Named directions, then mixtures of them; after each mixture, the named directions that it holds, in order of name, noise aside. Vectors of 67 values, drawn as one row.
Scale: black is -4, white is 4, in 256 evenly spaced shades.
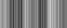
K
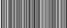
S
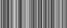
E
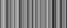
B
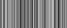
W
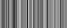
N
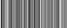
B, N, S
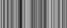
E, K, W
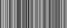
E, N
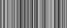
W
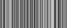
N, W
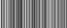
K, S, W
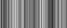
E, K, S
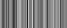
N
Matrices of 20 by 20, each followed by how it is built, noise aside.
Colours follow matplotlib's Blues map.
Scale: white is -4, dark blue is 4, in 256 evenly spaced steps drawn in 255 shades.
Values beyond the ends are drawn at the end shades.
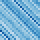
Toeplitz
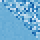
upper triangular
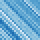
Toeplitz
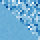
upper triangular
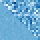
upper triangular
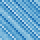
Toeplitz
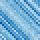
Toeplitz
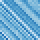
Toeplitz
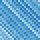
Toeplitz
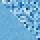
upper triangular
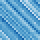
Toeplitz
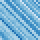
Toeplitz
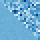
upper triangular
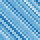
Toeplitz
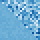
upper triangular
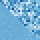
upper triangular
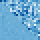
upper triangular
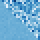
upper triangular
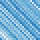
Toeplitz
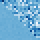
upper triangular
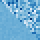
upper triangular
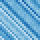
Toeplitz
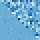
upper triangular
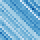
Toeplitz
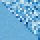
upper triangular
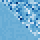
upper triangular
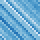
Toeplitz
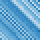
Toeplitz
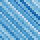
Toeplitz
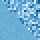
upper triangular
